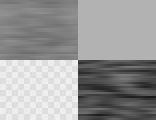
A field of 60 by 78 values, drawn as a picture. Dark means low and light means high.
The table splits into 2 rows of 2 panels. Panel 1,1: middling, streaked across, faint in contrast. Panel 1,2: high, flat. Panel 2,1: very high, checkered, faint in contrast. Panel 2,2: low, streaked across.
